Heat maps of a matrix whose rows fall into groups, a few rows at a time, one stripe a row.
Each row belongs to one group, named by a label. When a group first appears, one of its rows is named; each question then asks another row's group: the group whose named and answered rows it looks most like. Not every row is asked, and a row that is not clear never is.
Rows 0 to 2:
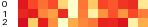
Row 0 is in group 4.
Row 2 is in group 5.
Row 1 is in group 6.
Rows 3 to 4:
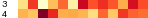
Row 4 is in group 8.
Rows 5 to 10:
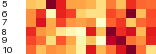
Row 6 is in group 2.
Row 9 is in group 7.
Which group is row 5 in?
8
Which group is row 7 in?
7
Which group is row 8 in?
5
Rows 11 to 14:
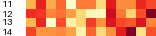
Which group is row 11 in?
7
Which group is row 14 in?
5
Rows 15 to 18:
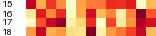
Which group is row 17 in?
8
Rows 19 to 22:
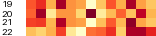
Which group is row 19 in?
2
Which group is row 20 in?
6
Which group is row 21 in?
2
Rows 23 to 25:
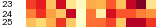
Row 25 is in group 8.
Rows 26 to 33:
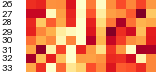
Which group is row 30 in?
5
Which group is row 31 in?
7
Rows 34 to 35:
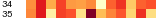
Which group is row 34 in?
7
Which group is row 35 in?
6
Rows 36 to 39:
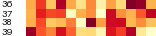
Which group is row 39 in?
2
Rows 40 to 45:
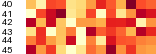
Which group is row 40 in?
8
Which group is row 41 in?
8
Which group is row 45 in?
5
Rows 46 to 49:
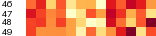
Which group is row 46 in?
7
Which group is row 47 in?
4
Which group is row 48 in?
7
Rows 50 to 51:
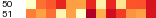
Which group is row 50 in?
8
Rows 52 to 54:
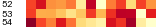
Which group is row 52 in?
6
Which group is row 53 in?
5
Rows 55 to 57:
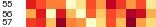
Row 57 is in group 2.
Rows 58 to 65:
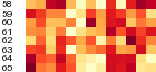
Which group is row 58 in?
8
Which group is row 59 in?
4
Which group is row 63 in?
4
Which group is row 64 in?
2
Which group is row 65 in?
2
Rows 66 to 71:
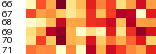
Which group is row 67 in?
5
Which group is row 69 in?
8
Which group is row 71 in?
5
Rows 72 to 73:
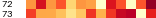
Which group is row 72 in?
7
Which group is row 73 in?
5
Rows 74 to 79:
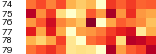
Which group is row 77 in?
5
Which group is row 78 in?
8
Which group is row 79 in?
7
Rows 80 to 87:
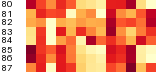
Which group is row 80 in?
2
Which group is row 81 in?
7
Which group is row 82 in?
7
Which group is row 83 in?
7
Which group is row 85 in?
2
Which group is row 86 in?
2
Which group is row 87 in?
2
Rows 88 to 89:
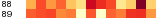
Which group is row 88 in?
4
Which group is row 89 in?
6
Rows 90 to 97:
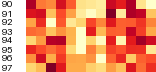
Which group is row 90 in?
2
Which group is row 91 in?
2
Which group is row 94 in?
8
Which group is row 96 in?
7
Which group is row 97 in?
8
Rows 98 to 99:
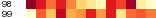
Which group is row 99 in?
8
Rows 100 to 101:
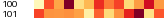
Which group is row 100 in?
8
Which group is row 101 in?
5
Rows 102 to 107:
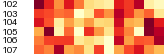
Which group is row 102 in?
2
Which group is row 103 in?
4
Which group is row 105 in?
7
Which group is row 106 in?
7
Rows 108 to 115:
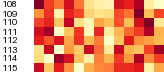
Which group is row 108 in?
2
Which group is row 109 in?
2
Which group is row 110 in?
4
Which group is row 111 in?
6
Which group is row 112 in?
6
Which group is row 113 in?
7
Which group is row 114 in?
8
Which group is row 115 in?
5
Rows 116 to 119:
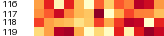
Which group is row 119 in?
8
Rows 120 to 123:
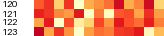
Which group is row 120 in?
4
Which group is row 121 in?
6
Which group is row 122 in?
4
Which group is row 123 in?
5
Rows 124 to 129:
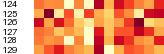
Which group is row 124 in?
5
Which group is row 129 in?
6
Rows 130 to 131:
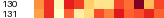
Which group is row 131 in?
4
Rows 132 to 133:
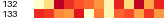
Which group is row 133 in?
6
